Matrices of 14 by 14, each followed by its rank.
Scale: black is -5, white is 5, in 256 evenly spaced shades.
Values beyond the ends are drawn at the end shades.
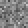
full rank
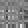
two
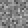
full rank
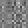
two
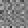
two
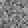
full rank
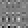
two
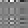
one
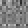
two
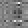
two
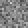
full rank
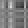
one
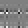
one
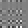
one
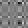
one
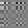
one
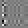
one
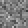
full rank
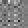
two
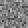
full rank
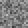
full rank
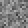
full rank
